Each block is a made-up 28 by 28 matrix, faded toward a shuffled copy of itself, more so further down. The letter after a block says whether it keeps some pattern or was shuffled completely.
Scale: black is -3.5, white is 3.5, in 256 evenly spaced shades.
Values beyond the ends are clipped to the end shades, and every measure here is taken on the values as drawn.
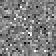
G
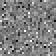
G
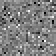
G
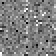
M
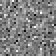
G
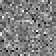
M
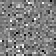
M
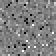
G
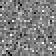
G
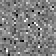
M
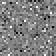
G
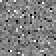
G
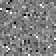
G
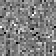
M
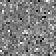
G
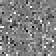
M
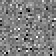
M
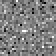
M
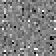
M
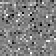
G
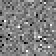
M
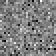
G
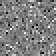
G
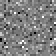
M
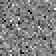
G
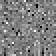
M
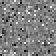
G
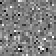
M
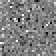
G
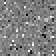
M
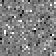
G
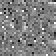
M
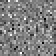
G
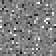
G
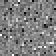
G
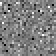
G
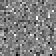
G
